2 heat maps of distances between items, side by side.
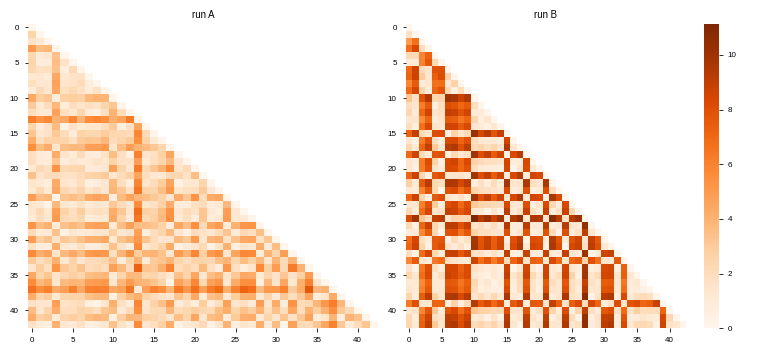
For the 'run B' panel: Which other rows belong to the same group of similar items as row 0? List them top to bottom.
1, 4, 5, 10, 11, 12, 13, 14, 16, 17, 19, 20, 22, 23, 25, 26, 28, 29, 32, 34, 35, 36, 37, 38, 40, 41, 42
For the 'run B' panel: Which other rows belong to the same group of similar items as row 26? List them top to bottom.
0, 1, 4, 5, 10, 11, 12, 13, 14, 16, 17, 19, 20, 22, 23, 25, 28, 29, 32, 34, 35, 36, 37, 38, 40, 41, 42
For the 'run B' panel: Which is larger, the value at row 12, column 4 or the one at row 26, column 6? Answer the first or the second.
the second
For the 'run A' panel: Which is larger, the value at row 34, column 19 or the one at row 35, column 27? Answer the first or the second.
the second
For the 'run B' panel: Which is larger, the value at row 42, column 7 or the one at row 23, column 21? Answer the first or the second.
the first
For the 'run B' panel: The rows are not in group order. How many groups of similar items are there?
2
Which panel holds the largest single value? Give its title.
run B
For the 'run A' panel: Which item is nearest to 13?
37
